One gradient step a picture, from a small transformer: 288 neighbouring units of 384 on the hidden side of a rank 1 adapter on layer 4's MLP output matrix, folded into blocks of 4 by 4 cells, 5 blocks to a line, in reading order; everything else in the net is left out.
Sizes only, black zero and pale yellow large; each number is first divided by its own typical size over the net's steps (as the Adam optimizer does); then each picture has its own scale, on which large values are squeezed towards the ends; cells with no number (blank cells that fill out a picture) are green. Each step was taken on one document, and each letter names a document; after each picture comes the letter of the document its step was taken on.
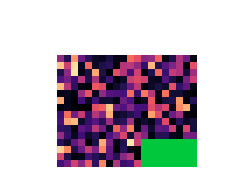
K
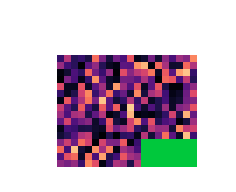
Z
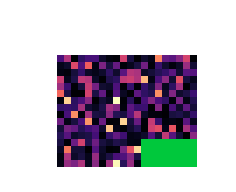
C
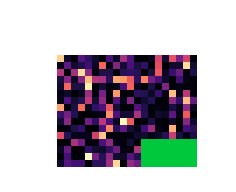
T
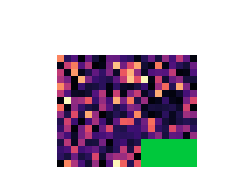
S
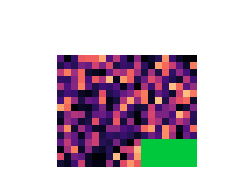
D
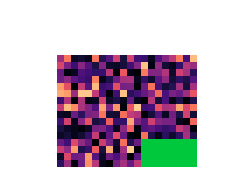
Z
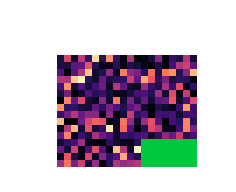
T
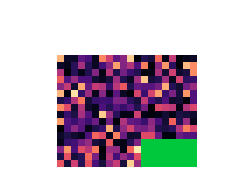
S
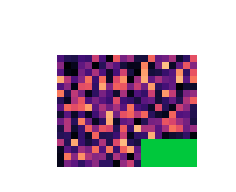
Z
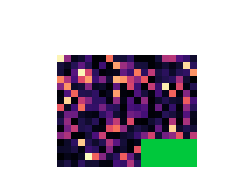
T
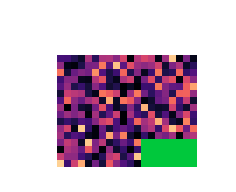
D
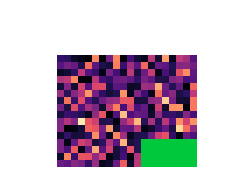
Z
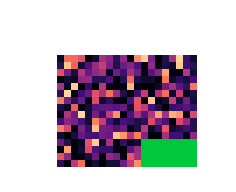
K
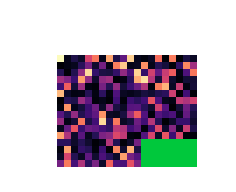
C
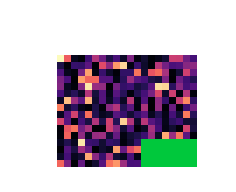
S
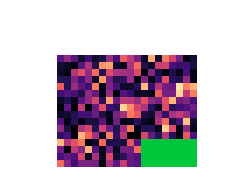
D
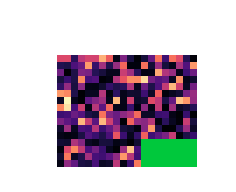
C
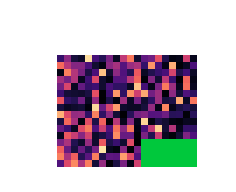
K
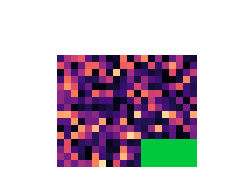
K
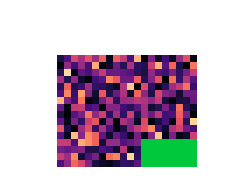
D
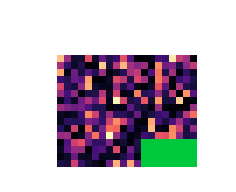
S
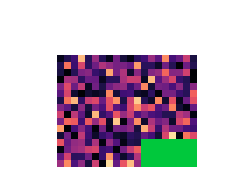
D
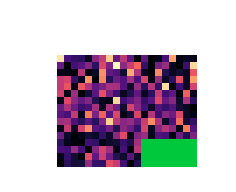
S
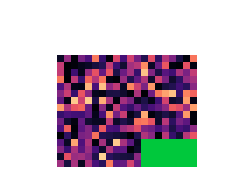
Z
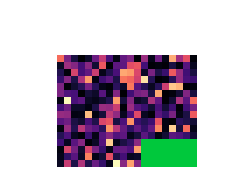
C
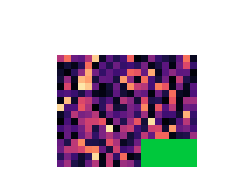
S
